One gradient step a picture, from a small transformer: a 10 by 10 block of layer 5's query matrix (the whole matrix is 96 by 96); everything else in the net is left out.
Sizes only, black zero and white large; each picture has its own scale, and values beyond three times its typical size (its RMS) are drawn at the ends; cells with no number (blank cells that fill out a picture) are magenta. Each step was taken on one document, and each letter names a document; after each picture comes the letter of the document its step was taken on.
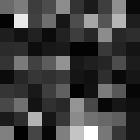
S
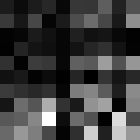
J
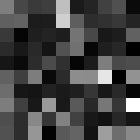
S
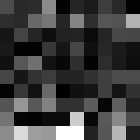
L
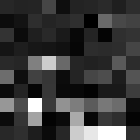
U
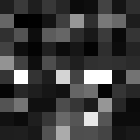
S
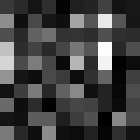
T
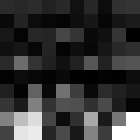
J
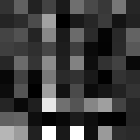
L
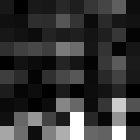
U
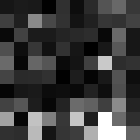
U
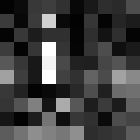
T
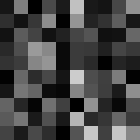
L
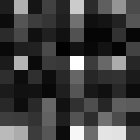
L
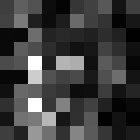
U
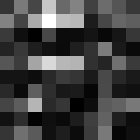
S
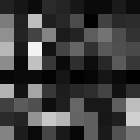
T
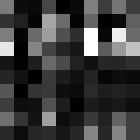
T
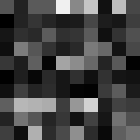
J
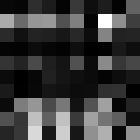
S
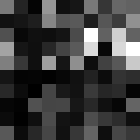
T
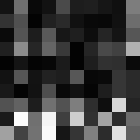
L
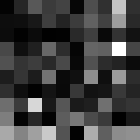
U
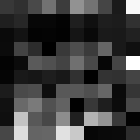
J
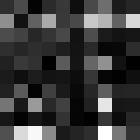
S
